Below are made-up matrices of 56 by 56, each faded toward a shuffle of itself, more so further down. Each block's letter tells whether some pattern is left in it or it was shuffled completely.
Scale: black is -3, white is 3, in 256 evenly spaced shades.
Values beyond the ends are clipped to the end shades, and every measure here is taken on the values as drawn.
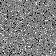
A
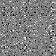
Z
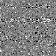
Z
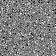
A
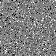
A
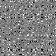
Z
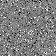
A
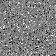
A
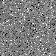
A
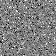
A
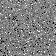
A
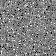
A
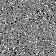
A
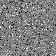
A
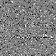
Z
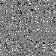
Z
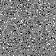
Z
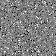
Z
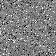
A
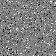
A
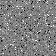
A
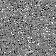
A
